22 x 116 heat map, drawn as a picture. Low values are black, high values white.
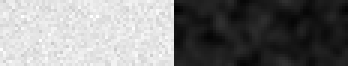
The table splits into one row of 2 panels. Panel 1,1: very high, fine-grained, faint in contrast. Panel 1,2: very low, blotchy, faint in contrast.
